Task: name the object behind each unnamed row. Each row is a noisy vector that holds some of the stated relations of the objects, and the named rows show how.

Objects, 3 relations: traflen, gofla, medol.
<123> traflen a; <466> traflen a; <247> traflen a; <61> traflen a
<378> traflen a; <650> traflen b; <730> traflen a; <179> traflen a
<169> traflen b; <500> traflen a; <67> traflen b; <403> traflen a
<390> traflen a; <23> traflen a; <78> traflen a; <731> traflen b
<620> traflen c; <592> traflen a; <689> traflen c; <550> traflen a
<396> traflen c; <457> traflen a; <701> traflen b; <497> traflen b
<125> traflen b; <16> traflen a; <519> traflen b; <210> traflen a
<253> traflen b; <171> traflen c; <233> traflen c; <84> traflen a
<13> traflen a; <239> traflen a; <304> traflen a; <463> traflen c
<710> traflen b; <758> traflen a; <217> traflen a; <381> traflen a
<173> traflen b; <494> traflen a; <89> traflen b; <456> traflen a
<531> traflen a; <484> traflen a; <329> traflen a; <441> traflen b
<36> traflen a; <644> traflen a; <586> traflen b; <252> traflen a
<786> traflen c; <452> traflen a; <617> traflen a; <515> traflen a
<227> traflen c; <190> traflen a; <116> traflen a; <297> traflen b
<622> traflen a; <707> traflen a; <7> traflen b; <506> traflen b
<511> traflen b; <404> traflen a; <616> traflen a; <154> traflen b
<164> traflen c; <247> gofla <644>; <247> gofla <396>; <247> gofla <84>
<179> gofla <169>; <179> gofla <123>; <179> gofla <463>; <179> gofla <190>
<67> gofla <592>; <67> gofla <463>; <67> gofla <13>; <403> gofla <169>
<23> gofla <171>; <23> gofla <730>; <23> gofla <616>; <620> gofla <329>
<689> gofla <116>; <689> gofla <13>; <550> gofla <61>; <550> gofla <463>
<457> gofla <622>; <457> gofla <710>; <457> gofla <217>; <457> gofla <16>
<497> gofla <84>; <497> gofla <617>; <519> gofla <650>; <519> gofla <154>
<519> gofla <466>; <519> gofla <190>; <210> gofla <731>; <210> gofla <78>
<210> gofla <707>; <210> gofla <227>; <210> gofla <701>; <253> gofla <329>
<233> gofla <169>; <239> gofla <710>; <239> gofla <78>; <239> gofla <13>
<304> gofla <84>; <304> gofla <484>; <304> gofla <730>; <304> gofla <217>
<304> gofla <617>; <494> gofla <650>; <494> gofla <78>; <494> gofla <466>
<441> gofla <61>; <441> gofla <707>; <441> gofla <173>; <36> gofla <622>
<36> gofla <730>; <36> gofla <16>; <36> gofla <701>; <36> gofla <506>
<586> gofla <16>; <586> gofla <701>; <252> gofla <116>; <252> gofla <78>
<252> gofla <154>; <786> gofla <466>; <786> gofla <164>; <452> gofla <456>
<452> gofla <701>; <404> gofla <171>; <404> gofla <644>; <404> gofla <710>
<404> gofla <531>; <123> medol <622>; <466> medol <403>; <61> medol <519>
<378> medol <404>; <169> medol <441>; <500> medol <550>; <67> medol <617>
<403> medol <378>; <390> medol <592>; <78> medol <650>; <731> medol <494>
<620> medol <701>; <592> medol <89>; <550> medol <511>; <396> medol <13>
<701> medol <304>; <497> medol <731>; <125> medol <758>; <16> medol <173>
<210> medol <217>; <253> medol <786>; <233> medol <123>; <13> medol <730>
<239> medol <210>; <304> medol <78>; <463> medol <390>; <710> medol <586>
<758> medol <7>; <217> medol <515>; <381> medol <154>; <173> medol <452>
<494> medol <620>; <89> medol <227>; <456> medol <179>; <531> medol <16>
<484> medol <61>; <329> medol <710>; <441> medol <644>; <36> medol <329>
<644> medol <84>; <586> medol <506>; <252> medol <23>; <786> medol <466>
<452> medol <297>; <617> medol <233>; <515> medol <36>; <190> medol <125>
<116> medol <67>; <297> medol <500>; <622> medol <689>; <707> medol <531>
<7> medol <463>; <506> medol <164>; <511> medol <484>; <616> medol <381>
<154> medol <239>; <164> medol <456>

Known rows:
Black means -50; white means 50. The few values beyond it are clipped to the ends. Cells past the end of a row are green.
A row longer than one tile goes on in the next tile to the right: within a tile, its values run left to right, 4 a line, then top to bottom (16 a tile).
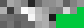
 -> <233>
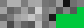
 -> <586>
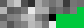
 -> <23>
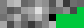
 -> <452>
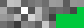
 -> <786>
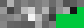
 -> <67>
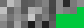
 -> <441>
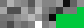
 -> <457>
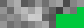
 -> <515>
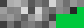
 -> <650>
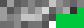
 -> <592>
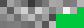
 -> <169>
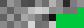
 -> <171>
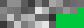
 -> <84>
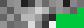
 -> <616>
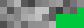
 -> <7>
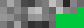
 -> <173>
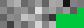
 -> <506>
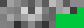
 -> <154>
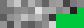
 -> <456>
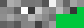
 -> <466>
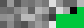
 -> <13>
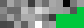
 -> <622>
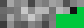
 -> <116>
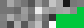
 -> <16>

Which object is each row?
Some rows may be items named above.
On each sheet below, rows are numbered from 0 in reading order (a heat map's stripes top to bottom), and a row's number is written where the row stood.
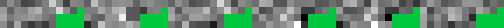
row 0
<61>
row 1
<620>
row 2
<61>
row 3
<247>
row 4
<304>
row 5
<550>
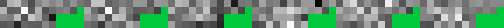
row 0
<519>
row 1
<786>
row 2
<210>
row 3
<622>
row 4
<164>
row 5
<329>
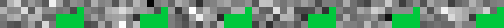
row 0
<164>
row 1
<622>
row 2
<403>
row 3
<494>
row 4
<531>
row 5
<123>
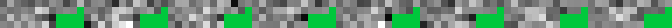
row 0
<644>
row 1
<617>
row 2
<506>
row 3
<531>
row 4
<396>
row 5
<484>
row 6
<253>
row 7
<378>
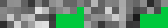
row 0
<84>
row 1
<239>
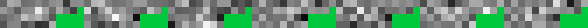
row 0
<227>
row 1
<179>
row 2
<497>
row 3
<531>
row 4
<519>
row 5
<169>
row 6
<710>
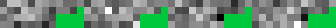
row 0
<252>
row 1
<190>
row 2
<404>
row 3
<396>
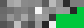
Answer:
<701>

